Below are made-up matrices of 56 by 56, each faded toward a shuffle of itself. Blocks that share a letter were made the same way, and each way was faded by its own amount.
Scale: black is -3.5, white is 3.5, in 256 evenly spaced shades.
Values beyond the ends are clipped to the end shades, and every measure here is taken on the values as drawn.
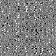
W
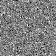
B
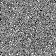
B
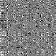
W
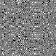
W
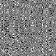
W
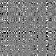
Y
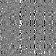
Y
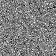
B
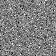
B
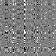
Y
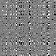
Y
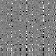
Y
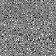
W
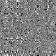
W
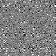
W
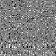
W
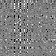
Y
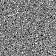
B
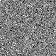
B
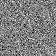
B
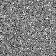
B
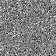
B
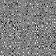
W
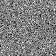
B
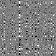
Y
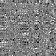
W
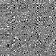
W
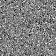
B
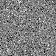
B
